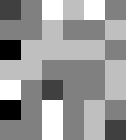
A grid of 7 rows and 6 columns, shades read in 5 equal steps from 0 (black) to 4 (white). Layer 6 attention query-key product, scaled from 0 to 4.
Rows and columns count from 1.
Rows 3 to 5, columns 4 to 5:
3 3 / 2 2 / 2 2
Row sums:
16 14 14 15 14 13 14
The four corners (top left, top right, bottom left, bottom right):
1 2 2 1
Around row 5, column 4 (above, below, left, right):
2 2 1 2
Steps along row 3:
up same same same down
